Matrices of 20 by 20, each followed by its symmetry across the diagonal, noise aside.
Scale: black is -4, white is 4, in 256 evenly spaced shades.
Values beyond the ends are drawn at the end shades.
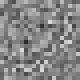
symmetric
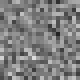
antisymmetric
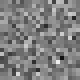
antisymmetric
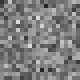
neither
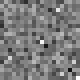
symmetric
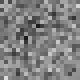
symmetric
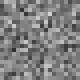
antisymmetric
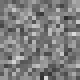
neither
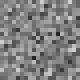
symmetric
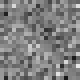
antisymmetric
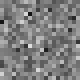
neither
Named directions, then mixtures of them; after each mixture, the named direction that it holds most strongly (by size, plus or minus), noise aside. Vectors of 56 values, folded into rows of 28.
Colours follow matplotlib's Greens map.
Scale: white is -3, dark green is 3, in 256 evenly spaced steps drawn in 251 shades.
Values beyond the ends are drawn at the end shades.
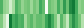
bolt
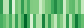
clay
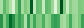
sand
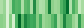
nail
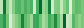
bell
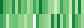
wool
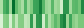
clay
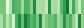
nail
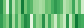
clay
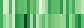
clay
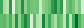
clay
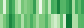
bell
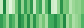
sand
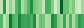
sand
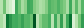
wool
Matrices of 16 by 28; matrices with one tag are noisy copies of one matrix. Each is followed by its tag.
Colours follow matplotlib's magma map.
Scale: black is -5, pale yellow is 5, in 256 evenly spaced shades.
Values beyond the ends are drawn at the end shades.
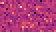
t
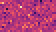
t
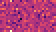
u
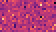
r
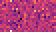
u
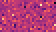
r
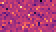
t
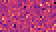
r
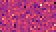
r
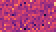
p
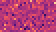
p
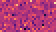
p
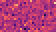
p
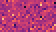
r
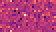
u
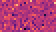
p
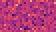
p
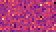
r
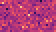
t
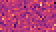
r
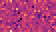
u
